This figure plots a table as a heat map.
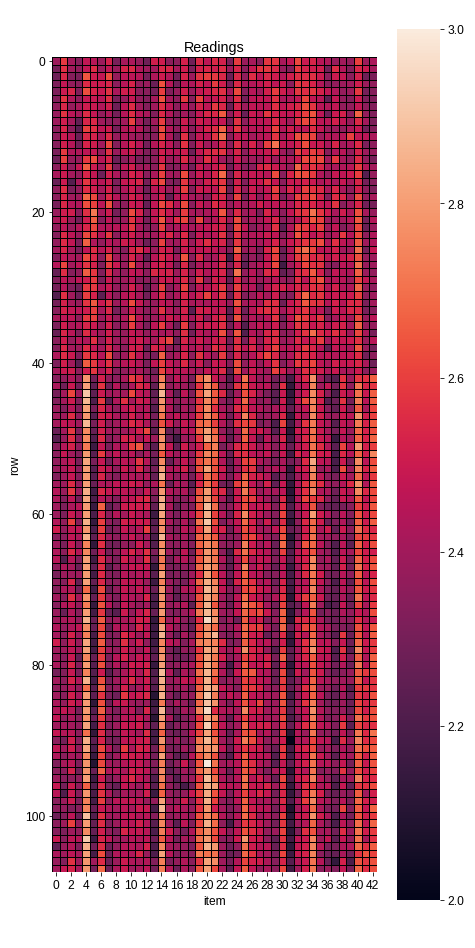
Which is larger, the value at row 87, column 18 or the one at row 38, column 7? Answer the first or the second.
the second
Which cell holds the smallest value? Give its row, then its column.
90, 31
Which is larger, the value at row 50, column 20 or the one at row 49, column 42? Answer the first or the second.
the first
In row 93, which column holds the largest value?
20
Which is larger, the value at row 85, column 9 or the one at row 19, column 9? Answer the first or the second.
the first
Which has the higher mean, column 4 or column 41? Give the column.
4
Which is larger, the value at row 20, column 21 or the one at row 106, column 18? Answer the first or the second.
the first
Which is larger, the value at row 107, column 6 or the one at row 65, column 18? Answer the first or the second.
the first
